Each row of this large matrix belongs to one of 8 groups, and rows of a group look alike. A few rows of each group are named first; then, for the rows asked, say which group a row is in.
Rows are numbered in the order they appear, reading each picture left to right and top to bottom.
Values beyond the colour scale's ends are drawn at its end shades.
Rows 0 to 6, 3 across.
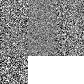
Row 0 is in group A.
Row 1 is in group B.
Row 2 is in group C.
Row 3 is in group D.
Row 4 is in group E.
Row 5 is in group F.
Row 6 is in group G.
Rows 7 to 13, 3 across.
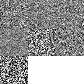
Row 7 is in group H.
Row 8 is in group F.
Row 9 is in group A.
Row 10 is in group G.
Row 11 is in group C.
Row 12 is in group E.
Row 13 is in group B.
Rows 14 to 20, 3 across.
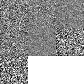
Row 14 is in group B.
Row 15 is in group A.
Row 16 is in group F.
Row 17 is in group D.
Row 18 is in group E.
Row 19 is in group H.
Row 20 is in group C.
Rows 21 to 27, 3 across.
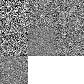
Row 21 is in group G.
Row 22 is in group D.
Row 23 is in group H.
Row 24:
E
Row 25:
D
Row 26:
D
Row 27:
A
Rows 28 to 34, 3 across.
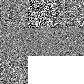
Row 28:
B
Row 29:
H
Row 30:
H
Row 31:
C
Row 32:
F
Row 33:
E
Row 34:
C
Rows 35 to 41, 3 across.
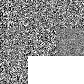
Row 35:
H
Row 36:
G
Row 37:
A
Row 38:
H
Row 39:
A
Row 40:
H
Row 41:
C
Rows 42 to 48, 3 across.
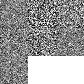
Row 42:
D
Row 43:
B
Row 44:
A
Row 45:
G
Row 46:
F
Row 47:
D
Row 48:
F
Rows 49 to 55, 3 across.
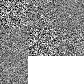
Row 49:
G
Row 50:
D
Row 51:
D
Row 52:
D
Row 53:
G
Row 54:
G
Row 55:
H
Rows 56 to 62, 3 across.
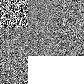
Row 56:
C
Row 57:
B
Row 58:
G
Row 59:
H
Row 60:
F
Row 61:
E
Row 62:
A
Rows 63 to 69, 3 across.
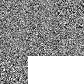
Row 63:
G
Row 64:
F
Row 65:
E
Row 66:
C
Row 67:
D
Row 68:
H
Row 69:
C
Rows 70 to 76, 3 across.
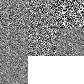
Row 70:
B
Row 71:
E
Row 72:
G
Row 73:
G
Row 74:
A
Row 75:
D
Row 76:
G
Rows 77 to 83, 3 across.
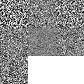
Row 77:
C
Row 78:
C
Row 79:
C
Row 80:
A
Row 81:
B
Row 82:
G
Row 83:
B
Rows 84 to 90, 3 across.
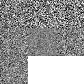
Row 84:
D
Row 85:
G
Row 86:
B
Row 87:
H
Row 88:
B
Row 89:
G
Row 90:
H
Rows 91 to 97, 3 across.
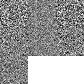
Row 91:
B
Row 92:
H
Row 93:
B
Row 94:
E
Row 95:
G
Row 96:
E
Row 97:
E
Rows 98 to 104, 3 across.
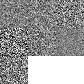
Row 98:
E
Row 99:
G
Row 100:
G
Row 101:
D
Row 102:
F
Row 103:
G
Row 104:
G
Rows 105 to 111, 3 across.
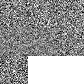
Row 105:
F
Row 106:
C
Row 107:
G
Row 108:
E
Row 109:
G
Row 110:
F
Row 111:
D
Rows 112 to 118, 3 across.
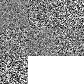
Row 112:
E
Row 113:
B
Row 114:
A
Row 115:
G
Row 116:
F
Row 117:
C
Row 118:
G
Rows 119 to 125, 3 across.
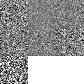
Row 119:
B
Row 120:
A
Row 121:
B
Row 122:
D
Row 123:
D
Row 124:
G
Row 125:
C
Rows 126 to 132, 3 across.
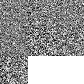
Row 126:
E
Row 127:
H
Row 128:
A
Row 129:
D
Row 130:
G
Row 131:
G
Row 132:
G
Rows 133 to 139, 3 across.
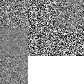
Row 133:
G
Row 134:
B
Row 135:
E
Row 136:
G
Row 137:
B
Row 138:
E
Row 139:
G
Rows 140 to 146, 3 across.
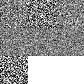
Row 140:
A
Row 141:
D
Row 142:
C
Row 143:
H
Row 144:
G
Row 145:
D
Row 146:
A
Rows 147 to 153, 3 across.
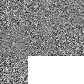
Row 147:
G
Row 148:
F
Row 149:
E
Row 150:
D
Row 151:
E
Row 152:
A
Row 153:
H
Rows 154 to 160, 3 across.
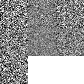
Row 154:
H
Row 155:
D
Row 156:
A
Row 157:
G
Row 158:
F
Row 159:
B
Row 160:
E
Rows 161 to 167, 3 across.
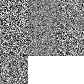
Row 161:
G
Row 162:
H
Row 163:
F
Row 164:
E
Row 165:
H
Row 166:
F
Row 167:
B
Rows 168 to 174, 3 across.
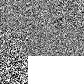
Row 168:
A
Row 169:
C
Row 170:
G
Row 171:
C
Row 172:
B
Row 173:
C
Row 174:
G
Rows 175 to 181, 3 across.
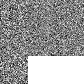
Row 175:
B
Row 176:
F
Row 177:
A
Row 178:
G
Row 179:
E
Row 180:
H
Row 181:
A
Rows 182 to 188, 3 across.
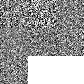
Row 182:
H
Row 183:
C
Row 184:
A
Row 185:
C
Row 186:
E
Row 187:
A
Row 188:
A
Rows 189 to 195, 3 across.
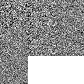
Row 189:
F
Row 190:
H
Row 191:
G
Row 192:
A
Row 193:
H
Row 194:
D
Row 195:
E
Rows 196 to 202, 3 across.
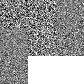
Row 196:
E
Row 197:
B
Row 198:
A
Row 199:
F
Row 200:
F
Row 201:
B
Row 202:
D
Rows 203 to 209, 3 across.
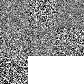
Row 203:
G
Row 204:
G
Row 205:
D
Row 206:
C
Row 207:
H
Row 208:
A
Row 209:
F
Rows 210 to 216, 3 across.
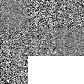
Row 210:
A
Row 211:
G
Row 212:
D
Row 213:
H
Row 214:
H
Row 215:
B
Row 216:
F
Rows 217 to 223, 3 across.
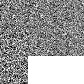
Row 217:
D
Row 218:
D
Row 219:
B
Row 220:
B
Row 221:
B
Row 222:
F
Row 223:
E
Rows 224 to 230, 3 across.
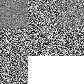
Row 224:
D
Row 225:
C
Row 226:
H
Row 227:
G
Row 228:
F
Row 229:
B
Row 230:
B
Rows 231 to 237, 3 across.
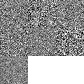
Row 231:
E
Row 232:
H
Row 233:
B
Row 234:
A
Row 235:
A
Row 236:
F
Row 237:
F
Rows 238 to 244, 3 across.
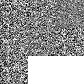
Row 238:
F
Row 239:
H
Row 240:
D
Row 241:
H
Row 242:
E
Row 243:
G
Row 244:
H
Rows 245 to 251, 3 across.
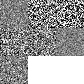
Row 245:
C
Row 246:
E
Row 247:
B
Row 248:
H
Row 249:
F
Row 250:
G
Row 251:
C
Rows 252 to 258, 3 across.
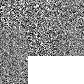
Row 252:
A
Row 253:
F
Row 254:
E
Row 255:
F
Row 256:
D
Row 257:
F
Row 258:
B
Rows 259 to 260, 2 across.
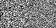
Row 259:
H
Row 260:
D
